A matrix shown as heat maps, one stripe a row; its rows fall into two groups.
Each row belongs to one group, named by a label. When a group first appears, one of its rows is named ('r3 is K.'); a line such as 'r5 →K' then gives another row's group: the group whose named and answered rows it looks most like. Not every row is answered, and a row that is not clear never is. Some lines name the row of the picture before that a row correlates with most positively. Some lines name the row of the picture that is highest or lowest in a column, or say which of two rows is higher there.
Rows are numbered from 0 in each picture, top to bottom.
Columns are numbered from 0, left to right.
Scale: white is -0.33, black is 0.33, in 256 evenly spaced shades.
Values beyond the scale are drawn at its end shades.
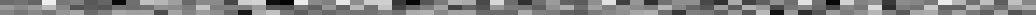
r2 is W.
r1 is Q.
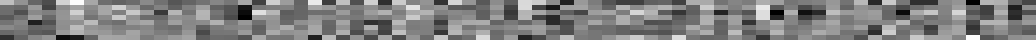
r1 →W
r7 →Q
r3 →W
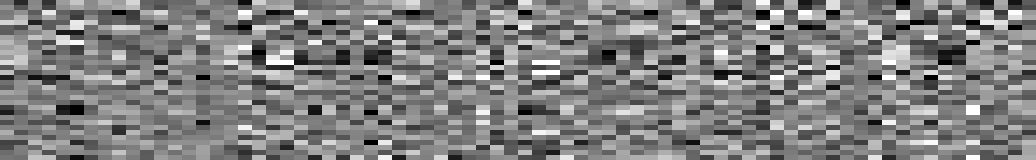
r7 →Q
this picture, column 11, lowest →2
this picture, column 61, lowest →4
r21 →Q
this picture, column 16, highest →5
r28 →Q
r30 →W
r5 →W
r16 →W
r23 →W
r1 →W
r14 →W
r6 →Q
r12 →W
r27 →W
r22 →Q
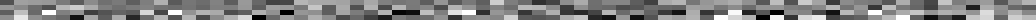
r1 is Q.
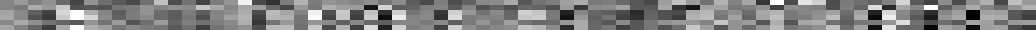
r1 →Q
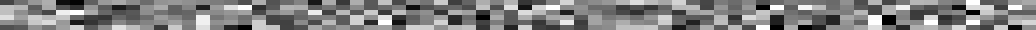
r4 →Q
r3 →Q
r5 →W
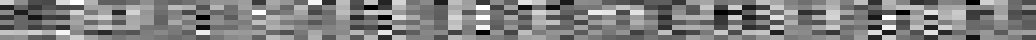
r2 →W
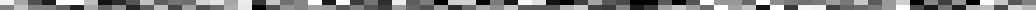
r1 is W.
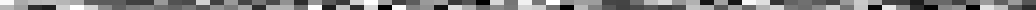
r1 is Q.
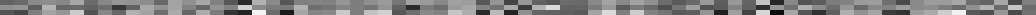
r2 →W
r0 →W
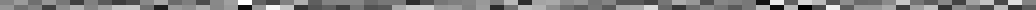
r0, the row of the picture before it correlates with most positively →1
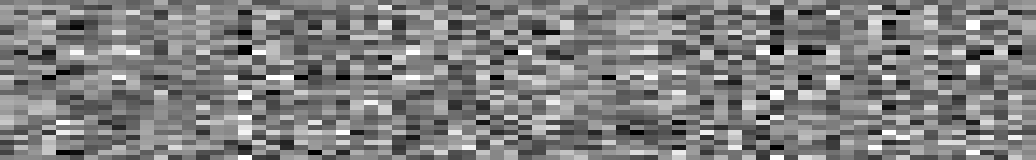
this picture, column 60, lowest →28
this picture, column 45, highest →26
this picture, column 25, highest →26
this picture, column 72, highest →10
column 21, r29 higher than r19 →Yes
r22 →Q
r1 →Q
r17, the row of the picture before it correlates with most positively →1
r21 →Q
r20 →Q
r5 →Q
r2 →W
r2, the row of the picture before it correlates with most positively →1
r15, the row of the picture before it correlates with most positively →1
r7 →Q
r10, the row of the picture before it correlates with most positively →1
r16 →W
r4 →Q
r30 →Q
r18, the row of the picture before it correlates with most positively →0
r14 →Q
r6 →W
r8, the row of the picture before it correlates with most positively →0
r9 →W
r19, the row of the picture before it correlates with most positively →0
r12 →W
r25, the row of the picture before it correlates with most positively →0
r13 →Q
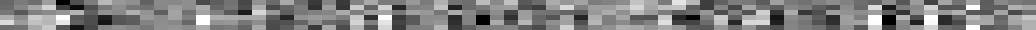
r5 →Q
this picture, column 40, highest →2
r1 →Q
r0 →Q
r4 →Q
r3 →Q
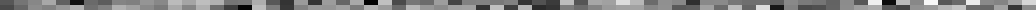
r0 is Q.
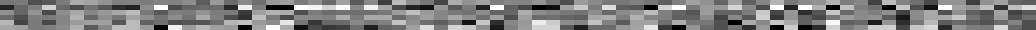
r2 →W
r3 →W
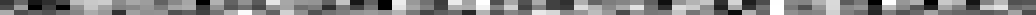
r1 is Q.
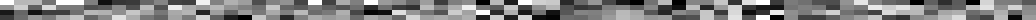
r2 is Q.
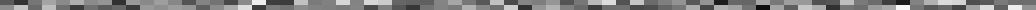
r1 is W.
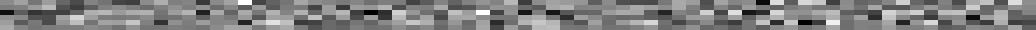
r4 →W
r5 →W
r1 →Q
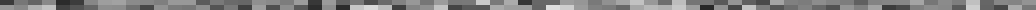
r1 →Q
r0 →Q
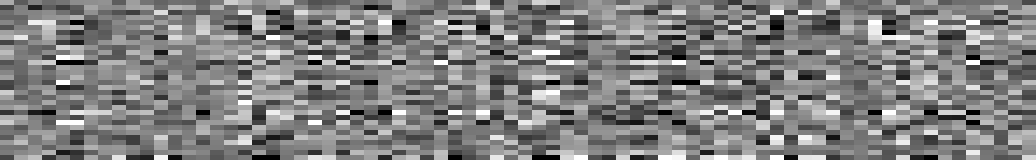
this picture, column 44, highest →24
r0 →W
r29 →W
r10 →W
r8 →Q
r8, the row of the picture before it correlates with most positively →0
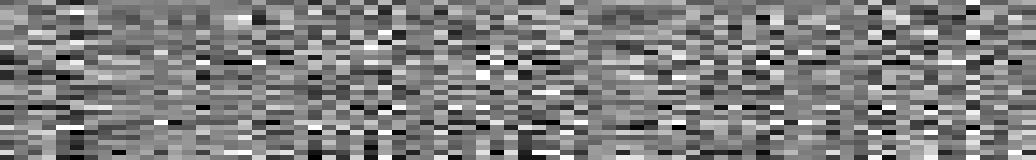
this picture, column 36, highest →12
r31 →Q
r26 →Q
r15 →Q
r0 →Q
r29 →Q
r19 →Q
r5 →W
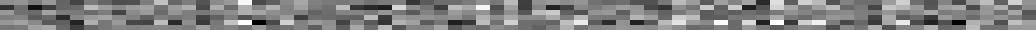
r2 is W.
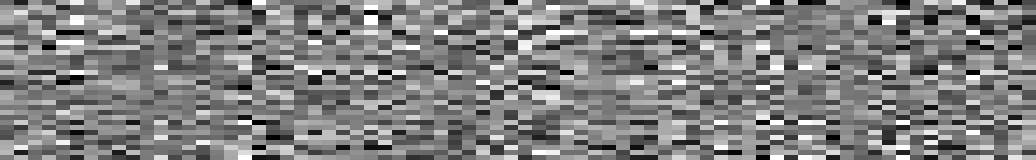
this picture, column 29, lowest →9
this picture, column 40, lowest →6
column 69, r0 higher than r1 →Yes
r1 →Q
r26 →Q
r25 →W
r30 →W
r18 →W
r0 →W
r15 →Q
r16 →Q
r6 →Q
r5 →W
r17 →W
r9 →W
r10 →Q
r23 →W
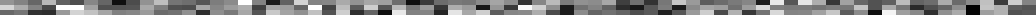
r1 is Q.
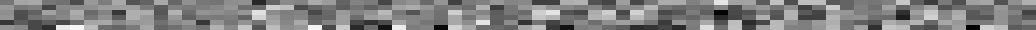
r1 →W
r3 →W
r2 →W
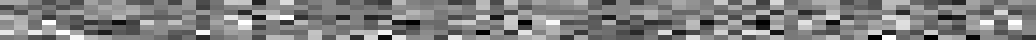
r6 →Q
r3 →W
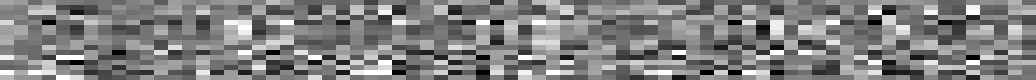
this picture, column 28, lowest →4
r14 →Q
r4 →W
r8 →W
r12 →Q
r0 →W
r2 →Q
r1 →Q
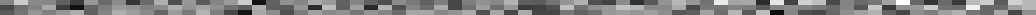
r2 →W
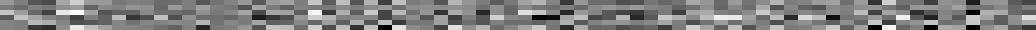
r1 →W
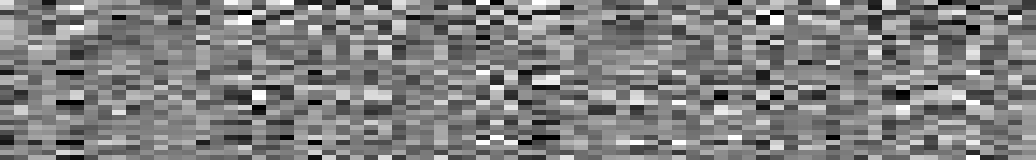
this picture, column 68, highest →4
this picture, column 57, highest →12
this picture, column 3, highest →0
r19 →W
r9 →Q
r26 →Q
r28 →Q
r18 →W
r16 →W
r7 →Q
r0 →W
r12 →W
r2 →W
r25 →Q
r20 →Q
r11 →Q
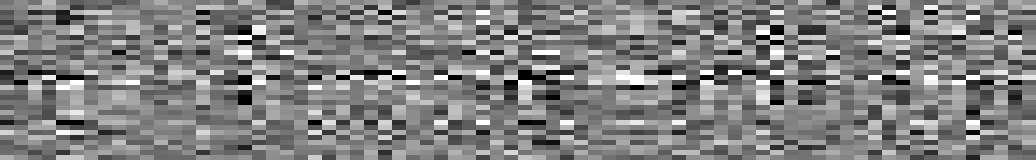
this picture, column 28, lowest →14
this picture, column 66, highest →2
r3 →Q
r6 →W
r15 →Q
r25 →Q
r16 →W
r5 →W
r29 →W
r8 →W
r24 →Q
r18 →W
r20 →W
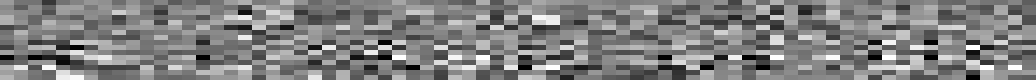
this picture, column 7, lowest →11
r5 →W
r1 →W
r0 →W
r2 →W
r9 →Q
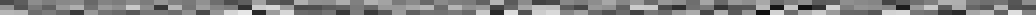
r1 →W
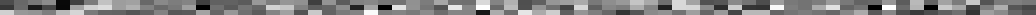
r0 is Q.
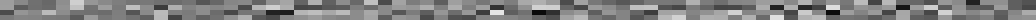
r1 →W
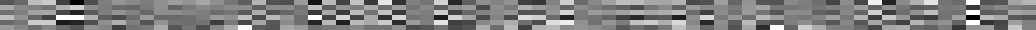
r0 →Q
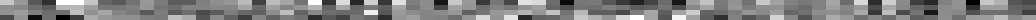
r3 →Q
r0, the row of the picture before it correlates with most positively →3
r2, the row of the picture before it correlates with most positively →1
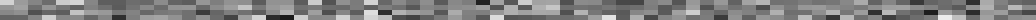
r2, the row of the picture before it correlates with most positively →2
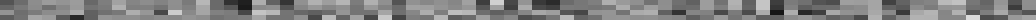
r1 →W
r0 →W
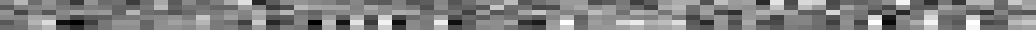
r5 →Q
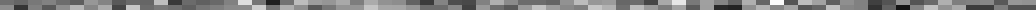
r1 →W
